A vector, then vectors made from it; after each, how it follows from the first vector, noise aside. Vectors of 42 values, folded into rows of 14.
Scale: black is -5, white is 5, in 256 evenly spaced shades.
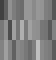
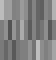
sign-scrambled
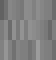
shrunk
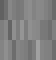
shrunk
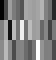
scaled up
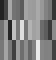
scaled up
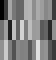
scaled up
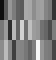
scaled up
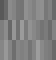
shrunk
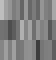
sign-scrambled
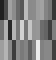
scaled up
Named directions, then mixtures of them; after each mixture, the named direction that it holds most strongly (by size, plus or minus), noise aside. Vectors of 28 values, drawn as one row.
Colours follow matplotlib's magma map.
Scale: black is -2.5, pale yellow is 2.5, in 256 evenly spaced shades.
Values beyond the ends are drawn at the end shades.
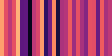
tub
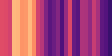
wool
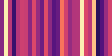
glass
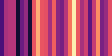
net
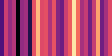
net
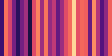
net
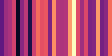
net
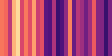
wool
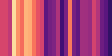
wool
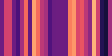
net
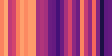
wool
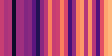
wool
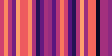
net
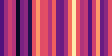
net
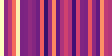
tub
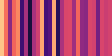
tub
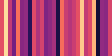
glass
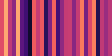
tub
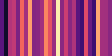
tub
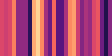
net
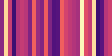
glass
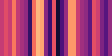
net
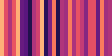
tub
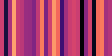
glass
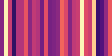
glass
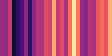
wool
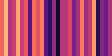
tub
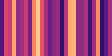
net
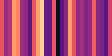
tub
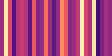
glass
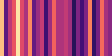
net
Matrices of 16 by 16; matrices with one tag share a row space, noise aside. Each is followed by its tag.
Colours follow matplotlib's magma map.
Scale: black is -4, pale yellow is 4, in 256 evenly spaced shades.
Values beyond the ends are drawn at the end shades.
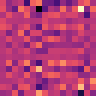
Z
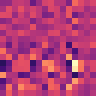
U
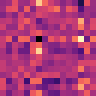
Z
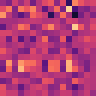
U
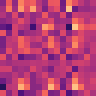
U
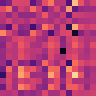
U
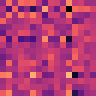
U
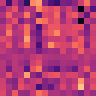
Z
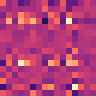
U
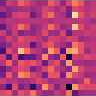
U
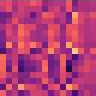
U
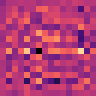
Z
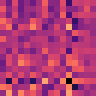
U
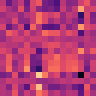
Z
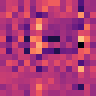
Z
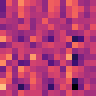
U
